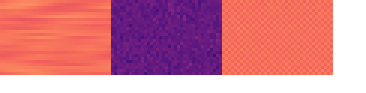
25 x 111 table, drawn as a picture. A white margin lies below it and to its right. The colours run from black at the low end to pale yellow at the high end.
It is made of 1 by 3 panels. Panel 1,1: high, streaked across, faint in contrast. Panel 1,2: low, fine-grained, faint in contrast. Panel 1,3: high, checkered, faint in contrast.
